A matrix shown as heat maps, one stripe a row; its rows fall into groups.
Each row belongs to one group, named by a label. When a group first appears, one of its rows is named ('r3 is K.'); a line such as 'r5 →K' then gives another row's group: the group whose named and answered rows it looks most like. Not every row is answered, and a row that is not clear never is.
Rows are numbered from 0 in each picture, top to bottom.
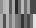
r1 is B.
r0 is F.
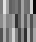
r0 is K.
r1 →F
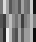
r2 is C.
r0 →K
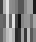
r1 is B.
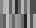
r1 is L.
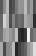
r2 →L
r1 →K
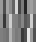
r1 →C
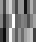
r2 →C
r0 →C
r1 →B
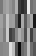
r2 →L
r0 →L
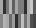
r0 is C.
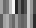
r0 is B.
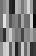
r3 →F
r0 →K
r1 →K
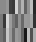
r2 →L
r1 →C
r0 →K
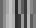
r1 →F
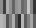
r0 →C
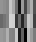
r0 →F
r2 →L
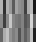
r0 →C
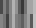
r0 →B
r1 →B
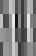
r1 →B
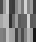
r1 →L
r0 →K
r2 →C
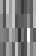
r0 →B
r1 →B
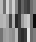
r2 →L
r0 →B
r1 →F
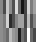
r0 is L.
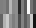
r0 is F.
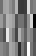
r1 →C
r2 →C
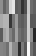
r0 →B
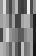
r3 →F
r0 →L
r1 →F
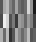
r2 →L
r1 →K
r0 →K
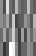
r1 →B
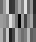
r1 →F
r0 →K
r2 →L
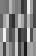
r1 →K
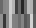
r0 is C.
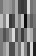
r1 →L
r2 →B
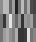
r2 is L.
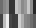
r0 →K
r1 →K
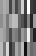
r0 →F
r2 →F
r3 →L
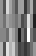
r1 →C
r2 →F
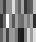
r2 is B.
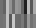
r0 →L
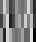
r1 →K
